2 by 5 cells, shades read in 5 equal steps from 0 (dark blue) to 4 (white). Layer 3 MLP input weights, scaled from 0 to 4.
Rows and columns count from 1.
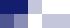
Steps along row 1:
same up up same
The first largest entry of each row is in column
4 3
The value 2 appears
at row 2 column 2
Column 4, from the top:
4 3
